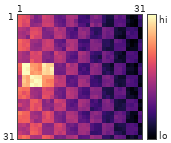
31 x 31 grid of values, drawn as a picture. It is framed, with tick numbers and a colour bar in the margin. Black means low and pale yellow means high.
Values change most from cell to cell in the middle left. There is an overall slope up to the left. The ninth with the highest average is the middle left. An odd patch, higher than its surroundings, sits in the middle left.
